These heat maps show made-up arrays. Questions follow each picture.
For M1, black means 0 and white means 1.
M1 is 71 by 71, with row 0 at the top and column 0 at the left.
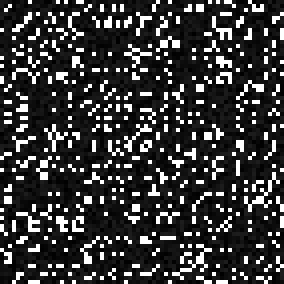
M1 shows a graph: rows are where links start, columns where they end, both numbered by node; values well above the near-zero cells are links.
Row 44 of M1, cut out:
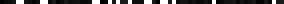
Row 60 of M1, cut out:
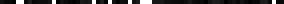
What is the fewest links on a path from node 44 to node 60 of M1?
2
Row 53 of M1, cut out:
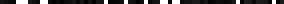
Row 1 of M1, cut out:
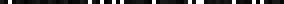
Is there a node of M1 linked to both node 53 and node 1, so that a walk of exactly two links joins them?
no
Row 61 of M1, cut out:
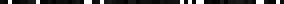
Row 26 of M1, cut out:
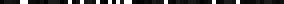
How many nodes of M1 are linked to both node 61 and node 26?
0
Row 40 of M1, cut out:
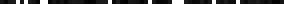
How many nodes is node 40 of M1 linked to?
11
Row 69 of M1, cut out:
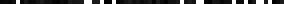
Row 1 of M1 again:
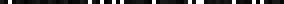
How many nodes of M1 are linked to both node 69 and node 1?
7
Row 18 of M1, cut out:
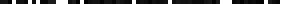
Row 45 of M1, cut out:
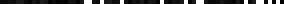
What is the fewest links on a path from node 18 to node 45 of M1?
3
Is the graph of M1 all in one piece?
yes
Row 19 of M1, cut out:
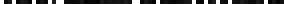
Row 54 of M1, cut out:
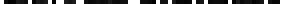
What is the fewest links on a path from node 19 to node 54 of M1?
1
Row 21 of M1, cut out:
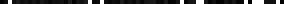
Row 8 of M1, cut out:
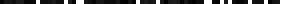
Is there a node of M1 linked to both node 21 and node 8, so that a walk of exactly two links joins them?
no
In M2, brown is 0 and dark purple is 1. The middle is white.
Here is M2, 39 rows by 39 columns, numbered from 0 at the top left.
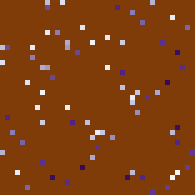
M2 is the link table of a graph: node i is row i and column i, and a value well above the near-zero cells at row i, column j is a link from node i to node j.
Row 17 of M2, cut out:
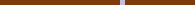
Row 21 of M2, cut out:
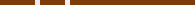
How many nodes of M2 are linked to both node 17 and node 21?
0
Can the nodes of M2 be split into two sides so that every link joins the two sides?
yes
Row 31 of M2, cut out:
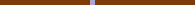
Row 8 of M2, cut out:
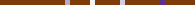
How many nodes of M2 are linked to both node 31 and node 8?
1
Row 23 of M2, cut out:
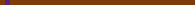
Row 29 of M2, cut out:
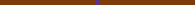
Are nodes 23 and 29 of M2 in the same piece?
no
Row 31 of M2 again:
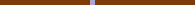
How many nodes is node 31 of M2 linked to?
1
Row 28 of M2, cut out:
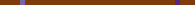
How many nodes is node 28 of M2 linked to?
2
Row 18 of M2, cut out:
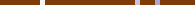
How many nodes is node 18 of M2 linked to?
3
